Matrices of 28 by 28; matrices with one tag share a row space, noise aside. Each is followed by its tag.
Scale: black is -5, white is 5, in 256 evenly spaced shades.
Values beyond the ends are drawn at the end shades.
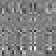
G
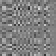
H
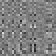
G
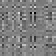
G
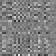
H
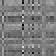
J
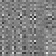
G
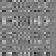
H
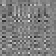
H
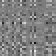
G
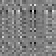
G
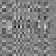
H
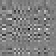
H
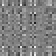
G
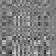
H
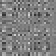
H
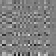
H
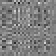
H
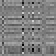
J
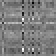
J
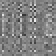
G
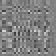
H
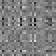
G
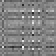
J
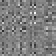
G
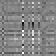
J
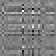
J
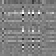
J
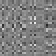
G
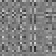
G
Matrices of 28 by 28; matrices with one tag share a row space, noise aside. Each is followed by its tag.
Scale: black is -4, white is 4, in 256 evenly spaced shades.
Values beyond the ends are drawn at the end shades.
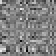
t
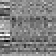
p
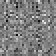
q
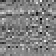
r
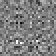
q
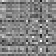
r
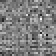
r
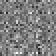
q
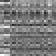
p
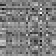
r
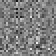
q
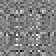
q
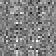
q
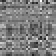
r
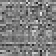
r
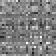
r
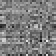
r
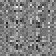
q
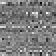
r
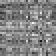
r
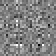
q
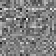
t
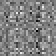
q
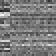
p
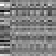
p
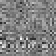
t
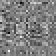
t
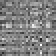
r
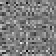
t
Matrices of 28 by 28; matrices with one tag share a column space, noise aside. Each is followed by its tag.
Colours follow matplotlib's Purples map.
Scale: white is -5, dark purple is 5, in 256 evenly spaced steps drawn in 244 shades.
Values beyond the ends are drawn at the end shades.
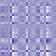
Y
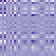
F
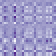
Y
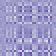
Y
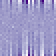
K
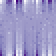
K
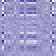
F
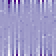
K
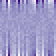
K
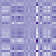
Y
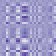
Y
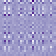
F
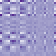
F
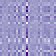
Y
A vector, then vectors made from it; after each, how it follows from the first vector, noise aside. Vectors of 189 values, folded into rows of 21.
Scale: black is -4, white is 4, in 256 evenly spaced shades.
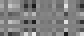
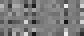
sign-scrambled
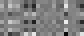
copied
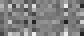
sign-scrambled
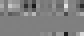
partly zeroed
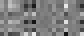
copied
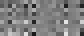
sign-scrambled
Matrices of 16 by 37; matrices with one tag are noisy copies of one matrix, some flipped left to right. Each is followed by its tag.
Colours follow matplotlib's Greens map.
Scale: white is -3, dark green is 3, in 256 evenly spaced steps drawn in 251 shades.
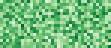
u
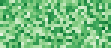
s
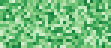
s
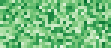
s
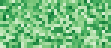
s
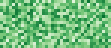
u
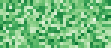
s
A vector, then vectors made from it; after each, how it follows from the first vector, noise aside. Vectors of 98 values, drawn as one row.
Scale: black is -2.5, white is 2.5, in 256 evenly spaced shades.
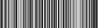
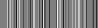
partly zeroed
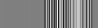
partly zeroed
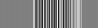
partly zeroed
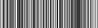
negated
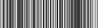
negated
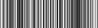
negated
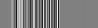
partly zeroed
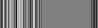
partly zeroed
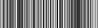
negated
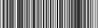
negated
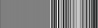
partly zeroed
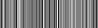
partly zeroed
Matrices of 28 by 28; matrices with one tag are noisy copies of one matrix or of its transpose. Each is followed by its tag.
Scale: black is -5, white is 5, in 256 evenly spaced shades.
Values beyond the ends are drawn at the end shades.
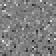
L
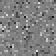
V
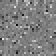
V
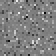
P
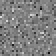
P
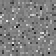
P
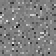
P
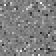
L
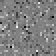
V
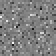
P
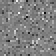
P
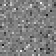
L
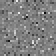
P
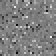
V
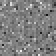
L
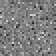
P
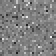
V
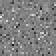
P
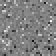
L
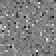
V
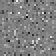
P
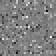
V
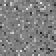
L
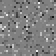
V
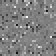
V
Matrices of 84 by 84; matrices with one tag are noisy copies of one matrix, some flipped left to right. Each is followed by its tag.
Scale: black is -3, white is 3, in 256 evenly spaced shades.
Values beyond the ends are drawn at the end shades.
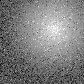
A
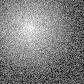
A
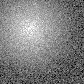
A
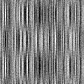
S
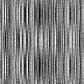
S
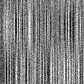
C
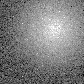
A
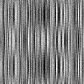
S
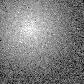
A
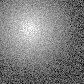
A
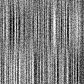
C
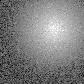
A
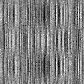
S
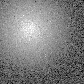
A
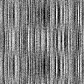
S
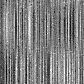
C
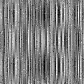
S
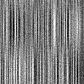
C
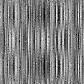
S
